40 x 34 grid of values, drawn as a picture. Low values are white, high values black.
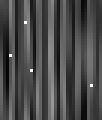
No overall slope runs across the table. Four lone cells stand out, each far lower than its neighbours. Stripes running up and down repeat 8 times from left to right. Overall the values sit about 70% of the way up the scale. The grain runs up and down.
